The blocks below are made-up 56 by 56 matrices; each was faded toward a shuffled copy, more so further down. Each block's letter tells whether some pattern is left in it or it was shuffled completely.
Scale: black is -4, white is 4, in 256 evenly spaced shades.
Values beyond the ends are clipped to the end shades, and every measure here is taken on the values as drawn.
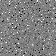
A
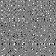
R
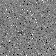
A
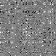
R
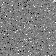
A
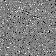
A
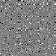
R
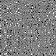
R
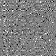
R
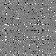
R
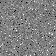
A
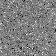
A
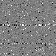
R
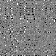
R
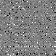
R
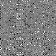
R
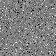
A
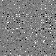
R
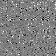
R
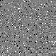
R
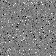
A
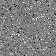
A
